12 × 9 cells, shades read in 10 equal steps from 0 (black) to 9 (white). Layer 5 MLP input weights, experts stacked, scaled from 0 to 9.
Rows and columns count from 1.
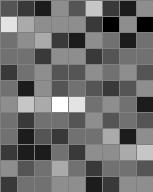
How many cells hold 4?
27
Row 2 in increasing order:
0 0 2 5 5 5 5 6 8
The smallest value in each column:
2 1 1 2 1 1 0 1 0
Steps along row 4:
same down up same down up up same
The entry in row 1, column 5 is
3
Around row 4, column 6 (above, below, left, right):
5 5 5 3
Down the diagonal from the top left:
3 6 6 5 3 3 5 4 5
